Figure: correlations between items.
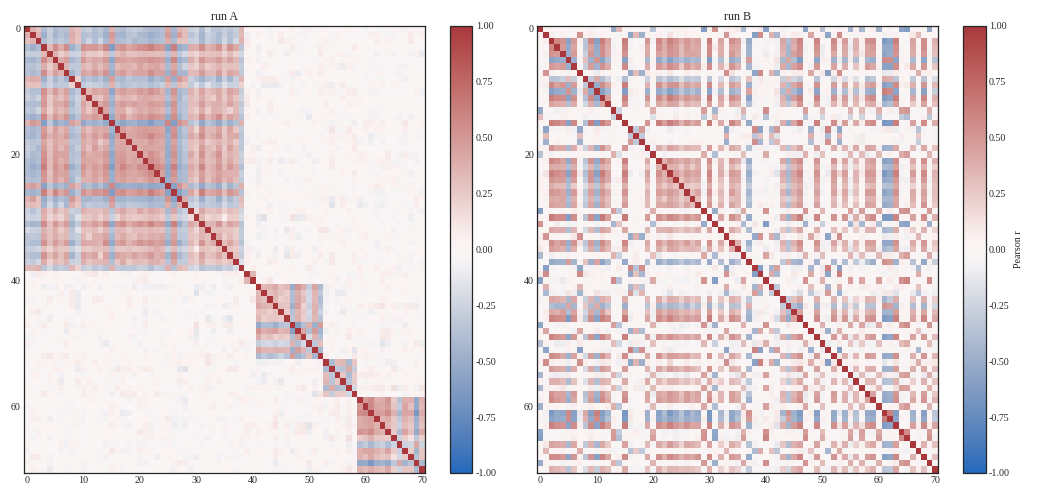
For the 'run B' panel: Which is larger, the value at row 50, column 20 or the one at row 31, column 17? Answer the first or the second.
the first
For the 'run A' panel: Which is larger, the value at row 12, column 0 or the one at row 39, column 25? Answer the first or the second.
the second
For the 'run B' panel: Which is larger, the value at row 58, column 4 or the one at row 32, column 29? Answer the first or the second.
the first
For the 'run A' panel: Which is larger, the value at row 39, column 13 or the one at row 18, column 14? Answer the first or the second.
the second
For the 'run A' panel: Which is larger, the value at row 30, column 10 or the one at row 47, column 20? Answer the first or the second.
the first
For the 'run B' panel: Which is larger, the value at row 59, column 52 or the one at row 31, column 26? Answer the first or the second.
the first
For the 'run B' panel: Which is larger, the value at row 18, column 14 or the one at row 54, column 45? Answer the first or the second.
the second
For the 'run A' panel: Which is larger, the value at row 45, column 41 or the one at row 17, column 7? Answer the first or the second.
the second
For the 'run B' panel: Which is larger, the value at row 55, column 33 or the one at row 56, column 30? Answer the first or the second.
the second
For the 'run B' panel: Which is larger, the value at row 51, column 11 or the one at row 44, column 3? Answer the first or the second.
the first
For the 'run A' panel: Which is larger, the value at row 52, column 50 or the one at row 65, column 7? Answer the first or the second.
the first
